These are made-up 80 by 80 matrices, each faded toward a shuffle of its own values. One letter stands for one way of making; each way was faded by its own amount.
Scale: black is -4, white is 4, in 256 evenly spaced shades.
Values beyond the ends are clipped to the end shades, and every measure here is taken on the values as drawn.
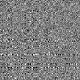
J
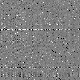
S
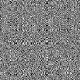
J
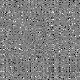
S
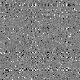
S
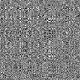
J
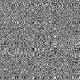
J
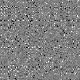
S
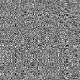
J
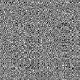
J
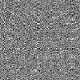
J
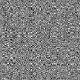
J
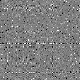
S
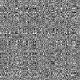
J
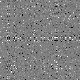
S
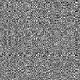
J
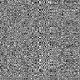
J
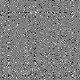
S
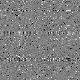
S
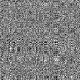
J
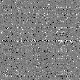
S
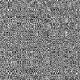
J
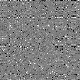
S
